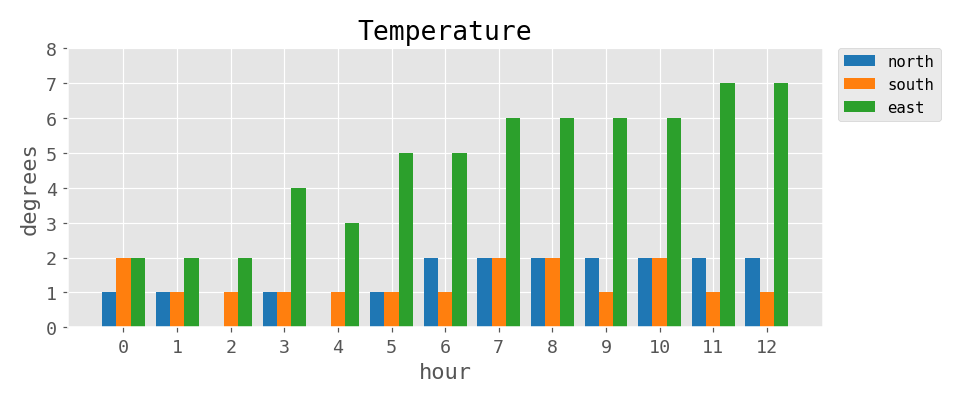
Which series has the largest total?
east
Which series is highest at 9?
east
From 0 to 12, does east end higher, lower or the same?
higher
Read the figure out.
Title: Temperature
x-axis: hour, ticks 0 1 2 3 4 5 6 7 8 9 10 11 12
y-axis: degrees, ticks 0 1 2 3 4 5 6 7 8
Legend: north, south, east
Values:
north: 1 1 0 1 0 1 2 2 2 2 2 2 2
south: 2 1 1 1 1 1 1 2 2 1 2 1 1
east: 2 2 2 4 3 5 5 6 6 6 6 7 7
